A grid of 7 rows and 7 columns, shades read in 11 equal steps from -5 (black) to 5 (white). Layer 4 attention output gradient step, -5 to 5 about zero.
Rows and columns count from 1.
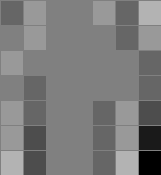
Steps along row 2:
up down same same down up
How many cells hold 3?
0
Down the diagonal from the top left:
-1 1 0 0 -1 1 -5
